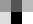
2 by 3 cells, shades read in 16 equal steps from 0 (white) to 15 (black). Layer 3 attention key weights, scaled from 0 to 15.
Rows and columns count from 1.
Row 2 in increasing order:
0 2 15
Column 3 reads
4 0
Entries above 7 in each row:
1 1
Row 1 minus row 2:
4 -5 4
